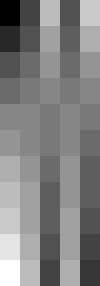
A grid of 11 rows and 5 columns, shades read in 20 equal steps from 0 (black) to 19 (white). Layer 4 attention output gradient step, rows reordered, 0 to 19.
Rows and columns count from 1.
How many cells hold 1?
0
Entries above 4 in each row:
4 4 5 5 5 5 5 5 5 5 4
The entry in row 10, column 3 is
6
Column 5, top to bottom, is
15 13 11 10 9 8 7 7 6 5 4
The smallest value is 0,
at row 1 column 1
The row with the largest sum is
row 11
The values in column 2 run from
5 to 14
